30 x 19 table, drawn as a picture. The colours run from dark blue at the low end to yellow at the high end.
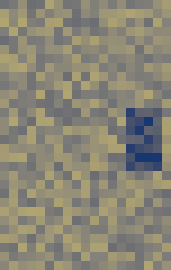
Mirror symmetry: none. Odd patch: lower, in the middle right. Roughest part: middle right. Ninth with the lowest average: middle right. Histogram: skewed, a long tail of low values.
